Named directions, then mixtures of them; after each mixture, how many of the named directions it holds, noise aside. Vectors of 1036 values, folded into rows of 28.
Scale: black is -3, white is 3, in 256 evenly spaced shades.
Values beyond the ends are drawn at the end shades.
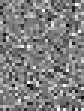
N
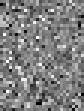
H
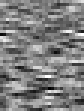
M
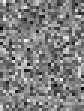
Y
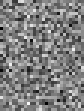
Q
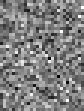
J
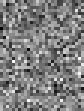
one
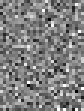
one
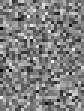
one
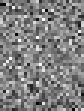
two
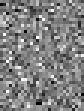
one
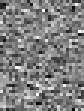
three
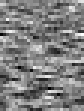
one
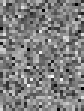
two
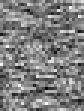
two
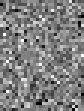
one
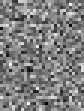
two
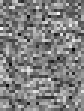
two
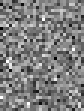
two
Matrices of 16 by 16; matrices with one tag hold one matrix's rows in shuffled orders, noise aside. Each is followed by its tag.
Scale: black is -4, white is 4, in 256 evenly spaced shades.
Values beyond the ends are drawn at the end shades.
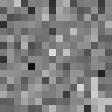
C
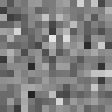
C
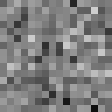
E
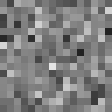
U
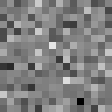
U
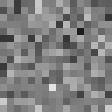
U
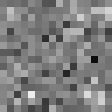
E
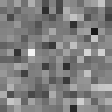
E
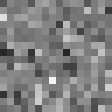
U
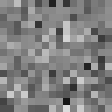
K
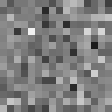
E
